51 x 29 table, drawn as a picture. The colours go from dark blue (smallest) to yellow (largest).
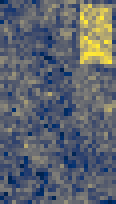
An odd patch, higher than its surroundings, sits in the top right. The values are skewed, with a long tail toward high values. The halves do not mirror each other. No regular stripes run through it. The ninth with the highest average is the top right. Values change most from cell to cell in the top right.
